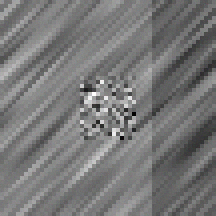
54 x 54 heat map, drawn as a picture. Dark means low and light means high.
Values change most from cell to cell in the centre. An odd patch, rougher than its surroundings, sits in the centre. Streaks slant up to the right. A vertical seam about 70% of the way across splits the table, and the left part is higher.
